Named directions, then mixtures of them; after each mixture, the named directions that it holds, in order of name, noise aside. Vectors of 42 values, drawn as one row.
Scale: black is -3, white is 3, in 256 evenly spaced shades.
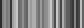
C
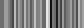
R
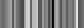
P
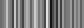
P, R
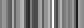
P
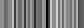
R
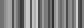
P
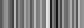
R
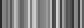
C, P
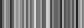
C, R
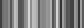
C, P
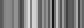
C, P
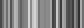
C, P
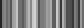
C, P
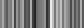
P, R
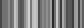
C, P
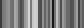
C, P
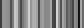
C, P
